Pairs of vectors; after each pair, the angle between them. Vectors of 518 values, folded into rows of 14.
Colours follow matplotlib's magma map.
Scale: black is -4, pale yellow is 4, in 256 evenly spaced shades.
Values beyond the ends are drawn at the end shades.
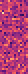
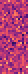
orthogonal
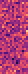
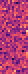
nearly parallel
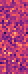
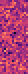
nearly opposite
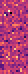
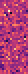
nearly parallel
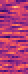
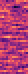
nearly opposite
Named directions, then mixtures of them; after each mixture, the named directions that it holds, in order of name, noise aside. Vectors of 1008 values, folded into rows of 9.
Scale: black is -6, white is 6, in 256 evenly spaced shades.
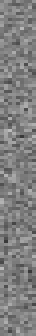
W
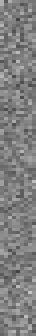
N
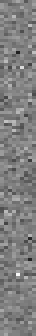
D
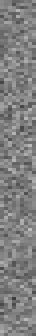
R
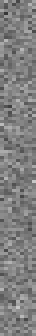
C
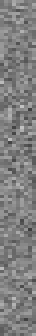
R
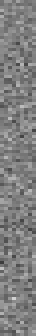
R, W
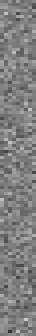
C, R, W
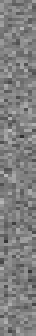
W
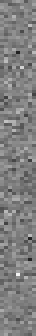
D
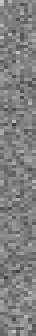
N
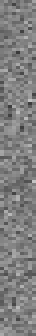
C, D, R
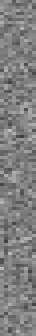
W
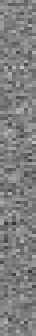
D, W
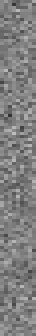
C, R, W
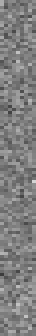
C, N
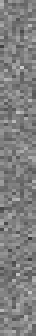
D, N, R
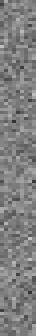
D, N, R
